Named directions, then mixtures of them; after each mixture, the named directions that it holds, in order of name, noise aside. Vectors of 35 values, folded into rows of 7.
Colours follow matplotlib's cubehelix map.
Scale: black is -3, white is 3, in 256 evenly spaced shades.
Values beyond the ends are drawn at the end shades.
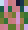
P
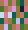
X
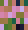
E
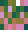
E, P, X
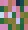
E, P, X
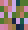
E, X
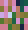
E, P, X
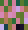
E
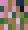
P, X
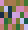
P, X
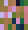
E, X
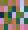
X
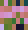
E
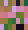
E
